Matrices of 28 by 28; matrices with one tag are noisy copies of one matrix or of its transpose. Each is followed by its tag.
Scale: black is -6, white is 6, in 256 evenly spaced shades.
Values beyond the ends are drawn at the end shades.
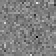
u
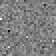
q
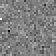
q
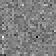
u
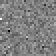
q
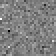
q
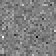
u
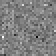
u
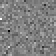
q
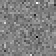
u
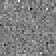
q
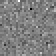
q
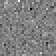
q
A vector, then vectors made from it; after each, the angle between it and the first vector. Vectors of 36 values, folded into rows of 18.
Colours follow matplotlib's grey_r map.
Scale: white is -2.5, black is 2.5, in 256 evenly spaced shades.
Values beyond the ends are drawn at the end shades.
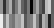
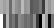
partly aligned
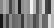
nearly opposite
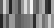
nearly opposite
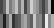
orthogonal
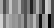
nearly parallel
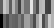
nearly opposite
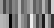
orthogonal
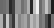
partly aligned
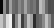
orthogonal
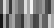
nearly opposite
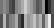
partly opposed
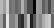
orthogonal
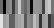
nearly parallel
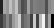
orthogonal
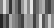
nearly opposite
